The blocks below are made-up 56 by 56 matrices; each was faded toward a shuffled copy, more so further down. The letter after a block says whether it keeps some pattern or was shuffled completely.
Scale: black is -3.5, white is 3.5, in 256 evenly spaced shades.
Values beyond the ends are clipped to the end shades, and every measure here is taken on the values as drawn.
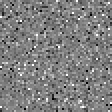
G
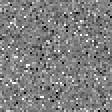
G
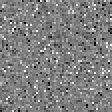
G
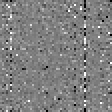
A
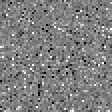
G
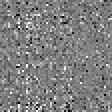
A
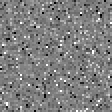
G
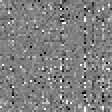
A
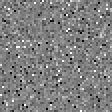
G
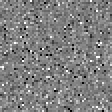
G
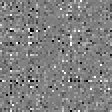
A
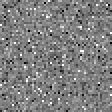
G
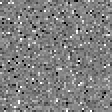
G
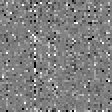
A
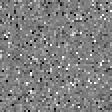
G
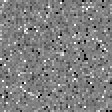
G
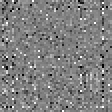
A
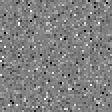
G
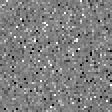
G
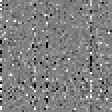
A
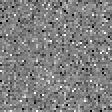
G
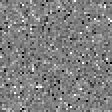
G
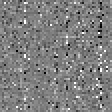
A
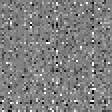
A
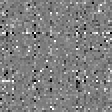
A
